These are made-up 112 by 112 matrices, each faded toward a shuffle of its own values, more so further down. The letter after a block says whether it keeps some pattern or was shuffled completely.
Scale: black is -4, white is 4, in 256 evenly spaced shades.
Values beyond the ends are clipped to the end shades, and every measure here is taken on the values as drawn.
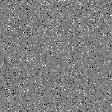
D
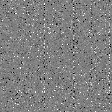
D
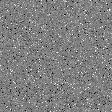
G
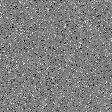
G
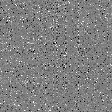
D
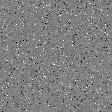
G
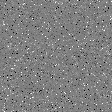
G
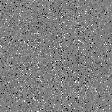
D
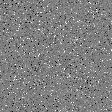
G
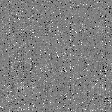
D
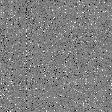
D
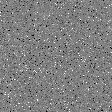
G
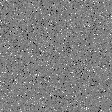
G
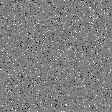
G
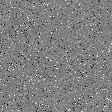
G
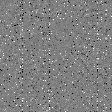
D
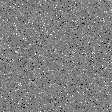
G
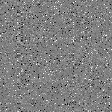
D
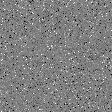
G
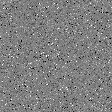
G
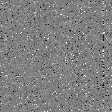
D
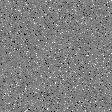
G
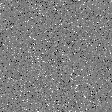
G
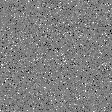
G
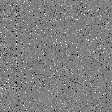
D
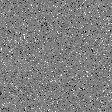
G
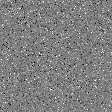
G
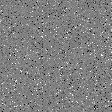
D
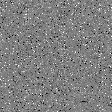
D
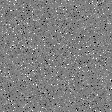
G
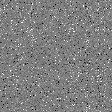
D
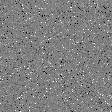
G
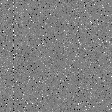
D
